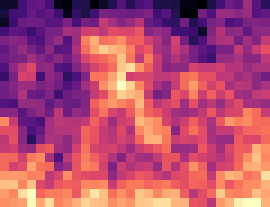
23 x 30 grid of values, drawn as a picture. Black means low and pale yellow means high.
Slope: up to the bottom. Grain: blotchy. Histogram: bell-shaped.
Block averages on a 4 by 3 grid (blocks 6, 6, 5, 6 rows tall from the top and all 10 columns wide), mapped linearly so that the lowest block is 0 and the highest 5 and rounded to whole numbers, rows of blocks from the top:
020 | 143 | 244 | 545
